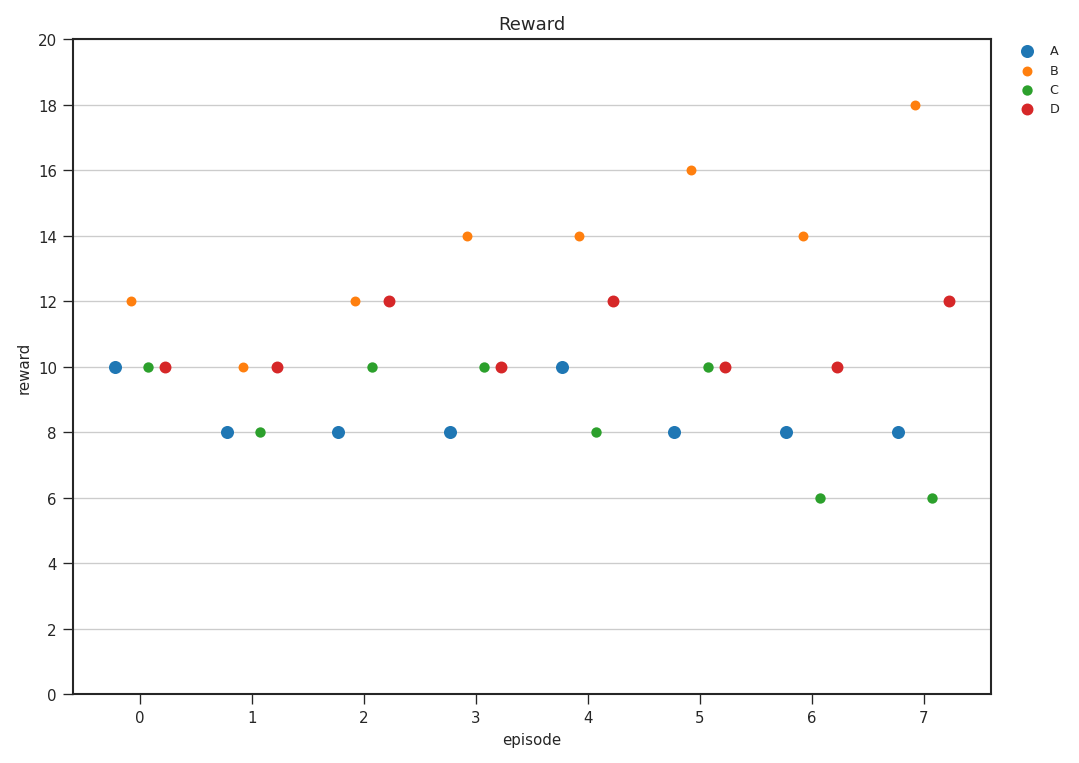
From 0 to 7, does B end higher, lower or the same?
higher
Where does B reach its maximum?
7
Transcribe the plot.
Title: Reward
x-axis: episode, ticks 0 1 2 3 4 5 6 7
y-axis: reward, ticks 0 2 4 6 8 10 12 14 16 18 20
Legend: A, B, C, D
Values:
A: 10 8 8 8 10 8 8 8
B: 12 10 12 14 14 16 14 18
C: 10 8 10 10 8 10 6 6
D: 10 10 12 10 12 10 10 12
